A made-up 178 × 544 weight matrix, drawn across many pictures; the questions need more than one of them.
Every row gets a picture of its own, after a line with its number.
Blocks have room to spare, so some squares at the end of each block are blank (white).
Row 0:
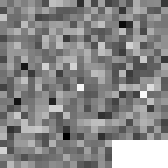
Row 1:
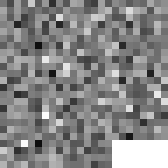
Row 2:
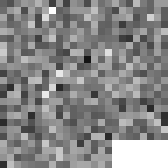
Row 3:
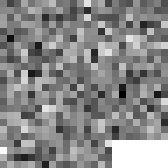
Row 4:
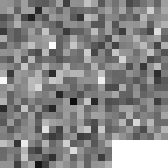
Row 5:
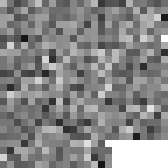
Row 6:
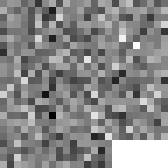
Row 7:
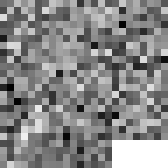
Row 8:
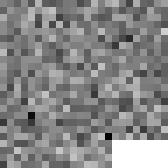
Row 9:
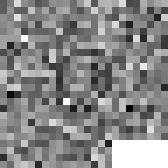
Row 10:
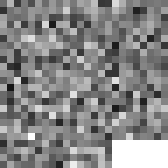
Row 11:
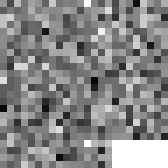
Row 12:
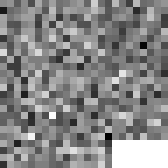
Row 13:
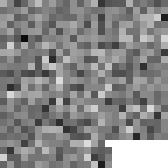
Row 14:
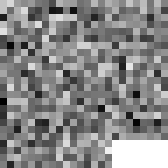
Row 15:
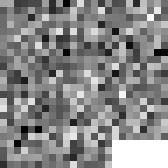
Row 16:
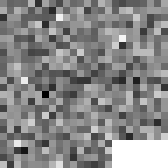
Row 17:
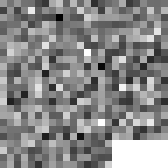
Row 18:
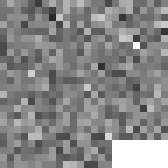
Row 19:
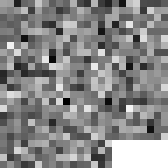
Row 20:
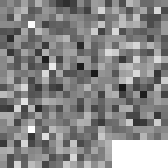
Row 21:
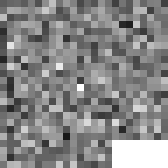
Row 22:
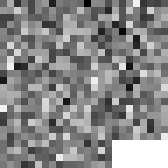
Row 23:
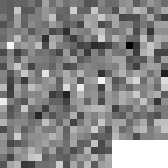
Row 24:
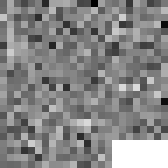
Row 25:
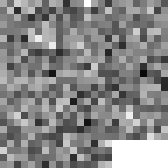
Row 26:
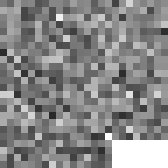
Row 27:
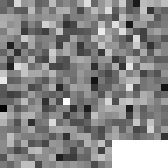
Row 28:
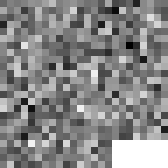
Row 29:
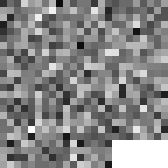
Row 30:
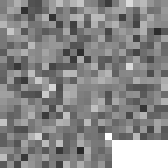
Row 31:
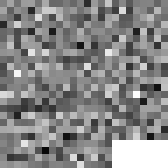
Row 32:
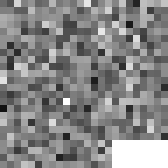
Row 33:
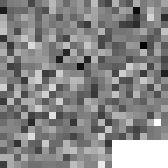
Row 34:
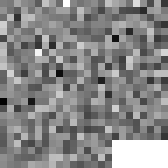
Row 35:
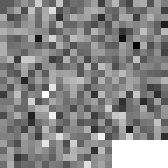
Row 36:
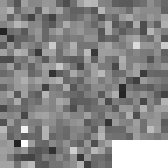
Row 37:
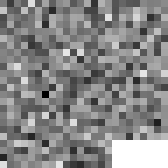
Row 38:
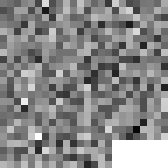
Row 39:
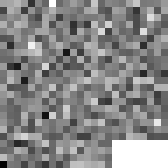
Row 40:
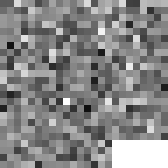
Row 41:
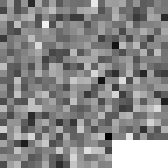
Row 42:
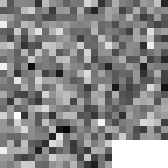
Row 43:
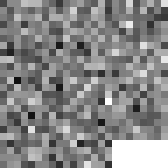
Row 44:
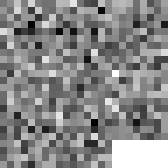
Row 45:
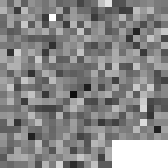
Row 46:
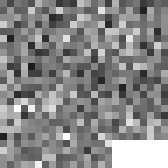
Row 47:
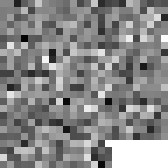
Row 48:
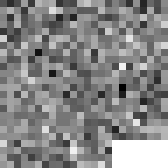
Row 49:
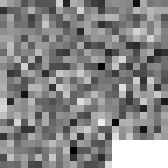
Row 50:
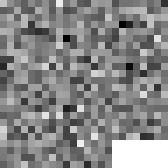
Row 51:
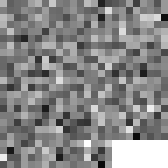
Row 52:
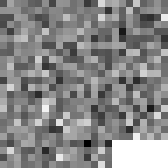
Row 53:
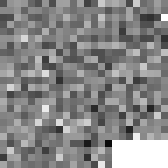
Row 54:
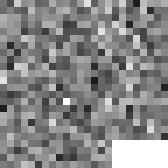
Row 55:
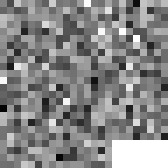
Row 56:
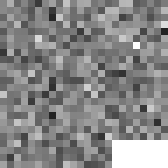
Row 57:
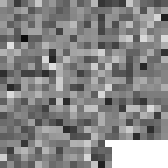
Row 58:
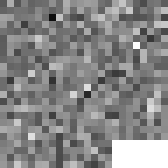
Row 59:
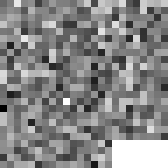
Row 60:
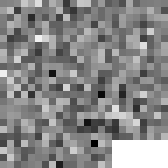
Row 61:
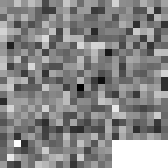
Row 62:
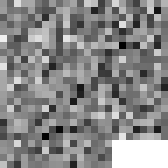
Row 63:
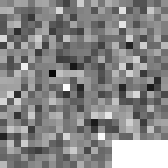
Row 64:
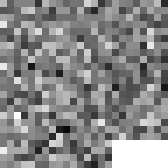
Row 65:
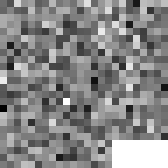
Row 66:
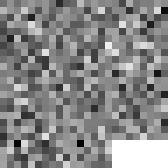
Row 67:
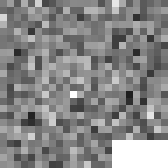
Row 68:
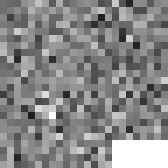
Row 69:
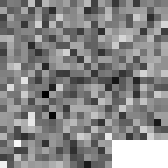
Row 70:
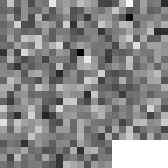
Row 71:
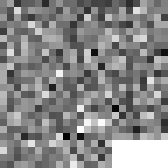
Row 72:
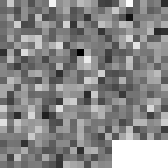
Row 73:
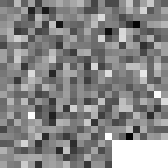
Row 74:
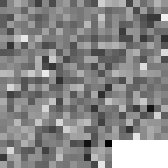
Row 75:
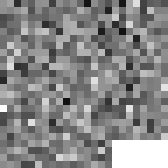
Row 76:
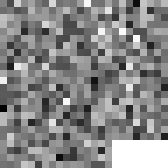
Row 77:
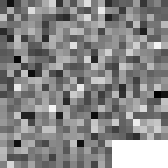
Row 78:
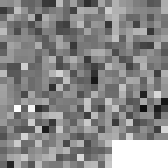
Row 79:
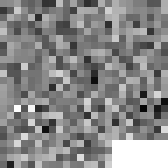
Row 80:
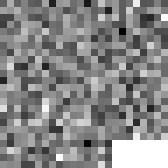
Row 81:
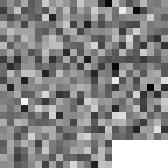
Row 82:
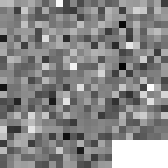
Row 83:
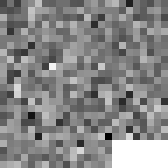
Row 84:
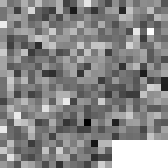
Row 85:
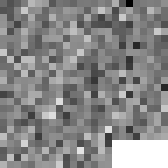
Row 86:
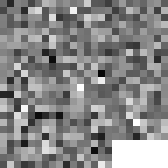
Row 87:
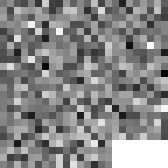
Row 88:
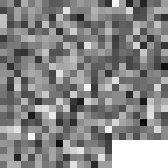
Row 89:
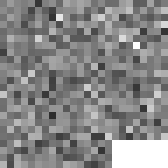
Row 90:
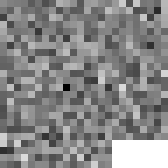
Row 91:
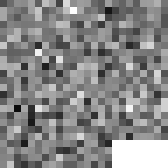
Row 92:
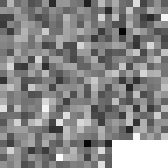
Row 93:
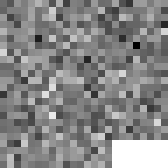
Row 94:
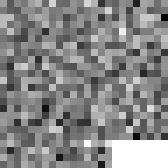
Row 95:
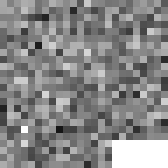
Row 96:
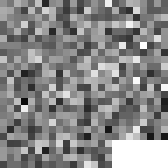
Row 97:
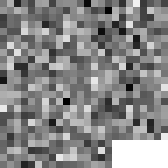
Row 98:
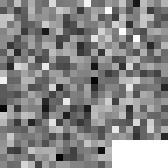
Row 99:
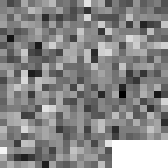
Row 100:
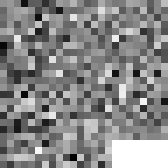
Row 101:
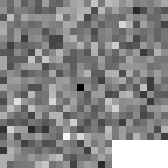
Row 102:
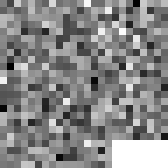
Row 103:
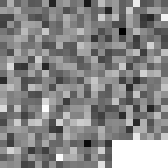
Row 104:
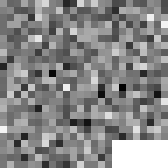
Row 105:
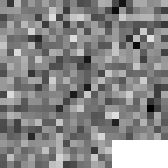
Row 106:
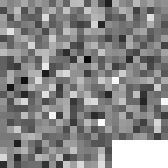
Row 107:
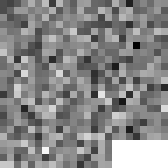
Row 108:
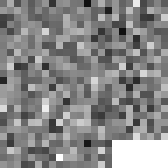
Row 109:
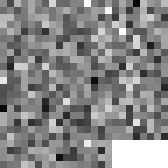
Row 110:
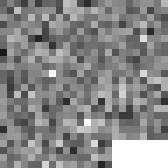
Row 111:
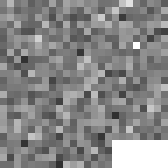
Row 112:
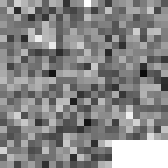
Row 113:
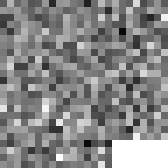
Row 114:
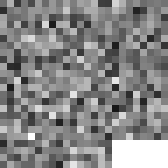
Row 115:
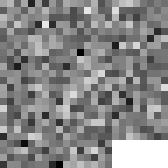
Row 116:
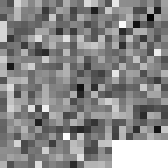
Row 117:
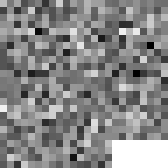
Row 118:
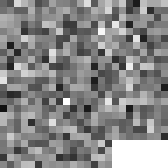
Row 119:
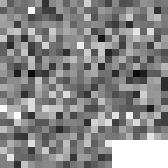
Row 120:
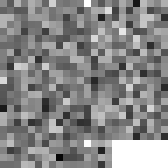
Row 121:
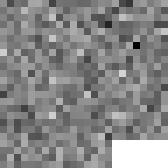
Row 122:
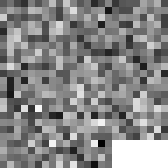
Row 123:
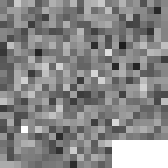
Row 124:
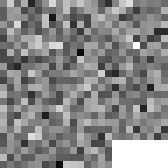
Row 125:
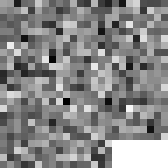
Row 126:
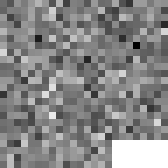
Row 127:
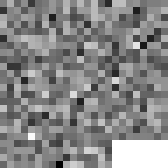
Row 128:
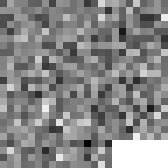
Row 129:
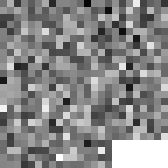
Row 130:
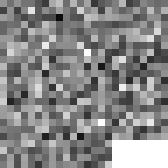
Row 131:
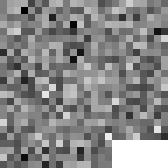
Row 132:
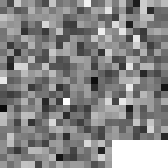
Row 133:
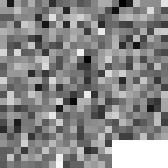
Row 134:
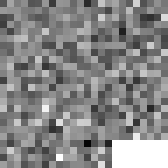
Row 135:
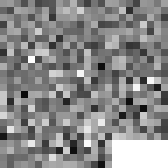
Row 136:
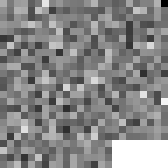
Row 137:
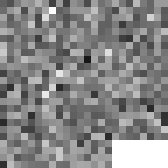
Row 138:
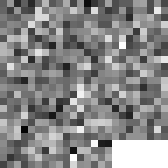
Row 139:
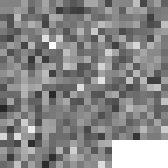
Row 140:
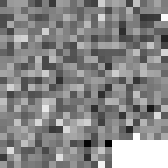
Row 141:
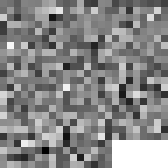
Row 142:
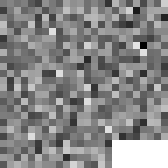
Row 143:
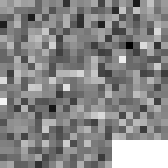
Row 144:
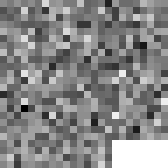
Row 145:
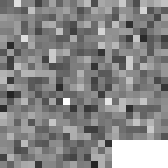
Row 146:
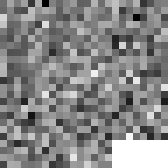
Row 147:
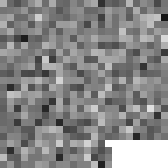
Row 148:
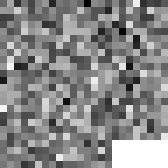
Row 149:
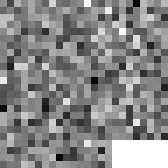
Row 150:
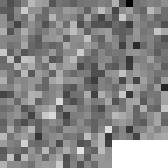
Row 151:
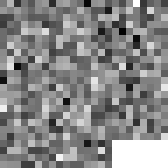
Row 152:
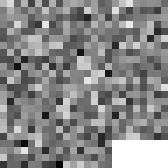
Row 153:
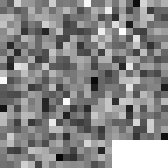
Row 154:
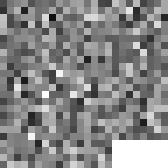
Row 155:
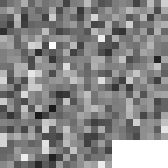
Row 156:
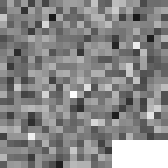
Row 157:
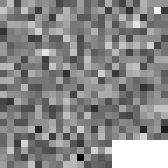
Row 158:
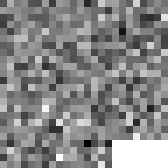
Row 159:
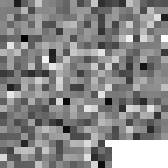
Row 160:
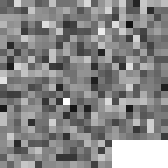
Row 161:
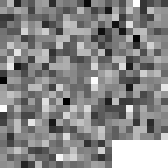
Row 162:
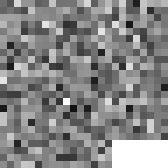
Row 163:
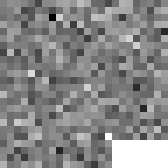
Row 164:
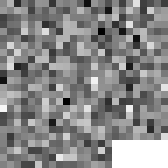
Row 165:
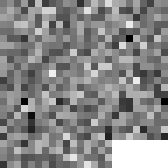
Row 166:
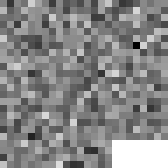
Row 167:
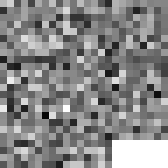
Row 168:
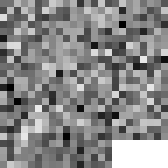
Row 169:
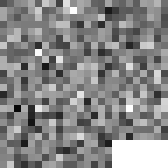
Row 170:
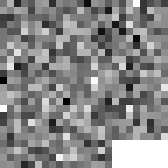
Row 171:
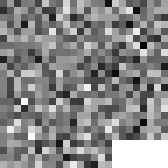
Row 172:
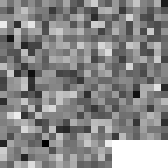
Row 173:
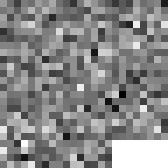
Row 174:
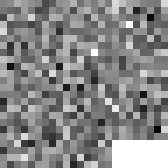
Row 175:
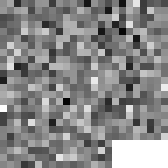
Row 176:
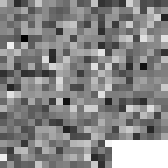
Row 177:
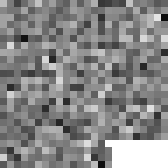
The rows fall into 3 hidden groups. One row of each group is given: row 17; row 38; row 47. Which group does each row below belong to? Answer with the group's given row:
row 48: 17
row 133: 38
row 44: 17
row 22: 47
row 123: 17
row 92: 47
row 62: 17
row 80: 47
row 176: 47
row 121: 38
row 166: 38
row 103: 47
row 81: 38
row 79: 17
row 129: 47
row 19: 47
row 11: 47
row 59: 47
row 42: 17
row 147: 47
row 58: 38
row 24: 17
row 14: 17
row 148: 47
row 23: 17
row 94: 47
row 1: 38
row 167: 38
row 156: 38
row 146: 38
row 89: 38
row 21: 17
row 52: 47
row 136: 17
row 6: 38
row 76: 47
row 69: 38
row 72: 38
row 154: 38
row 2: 38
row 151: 47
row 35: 38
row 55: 47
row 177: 47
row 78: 17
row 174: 17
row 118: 47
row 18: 38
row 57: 47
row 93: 38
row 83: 38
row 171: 38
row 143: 17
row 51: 47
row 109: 47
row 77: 17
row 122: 17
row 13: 47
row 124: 38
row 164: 47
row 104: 17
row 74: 47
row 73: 38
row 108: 47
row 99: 17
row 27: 47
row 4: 17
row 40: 47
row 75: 47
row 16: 38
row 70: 38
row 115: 38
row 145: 47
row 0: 17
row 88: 38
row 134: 47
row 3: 17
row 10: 38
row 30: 38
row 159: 47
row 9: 47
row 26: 38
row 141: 17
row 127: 38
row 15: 17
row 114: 38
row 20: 17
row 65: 47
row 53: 47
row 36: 17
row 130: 17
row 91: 17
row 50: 17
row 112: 17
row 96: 38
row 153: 47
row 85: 38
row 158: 47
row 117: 17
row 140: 47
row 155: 17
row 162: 47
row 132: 47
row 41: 38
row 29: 17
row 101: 17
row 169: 17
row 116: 17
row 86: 17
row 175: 47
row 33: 38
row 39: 38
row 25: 17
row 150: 38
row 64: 17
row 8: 38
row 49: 17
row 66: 17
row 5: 47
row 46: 17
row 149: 47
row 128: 47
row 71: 17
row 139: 17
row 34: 17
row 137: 38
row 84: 17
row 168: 17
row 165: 38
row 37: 38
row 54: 47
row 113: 47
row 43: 17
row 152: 38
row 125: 47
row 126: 38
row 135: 17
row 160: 47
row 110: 17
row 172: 17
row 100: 17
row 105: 38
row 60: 17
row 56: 38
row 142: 38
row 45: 38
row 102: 47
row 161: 47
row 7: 17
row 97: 47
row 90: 17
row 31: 17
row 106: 38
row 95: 17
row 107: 38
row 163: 38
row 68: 38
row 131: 38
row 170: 47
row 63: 17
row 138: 17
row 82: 17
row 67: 38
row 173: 17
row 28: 17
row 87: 17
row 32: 47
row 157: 17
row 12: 38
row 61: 17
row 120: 47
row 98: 47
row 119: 17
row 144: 38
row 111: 38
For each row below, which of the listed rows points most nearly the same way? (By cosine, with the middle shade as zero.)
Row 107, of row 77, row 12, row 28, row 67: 12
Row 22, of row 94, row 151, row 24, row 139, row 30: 151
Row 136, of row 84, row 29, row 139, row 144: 139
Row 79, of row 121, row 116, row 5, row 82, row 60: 116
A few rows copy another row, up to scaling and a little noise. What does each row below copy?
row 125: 19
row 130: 17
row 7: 168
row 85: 150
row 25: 112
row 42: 64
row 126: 93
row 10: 114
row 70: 72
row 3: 99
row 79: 78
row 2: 137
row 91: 169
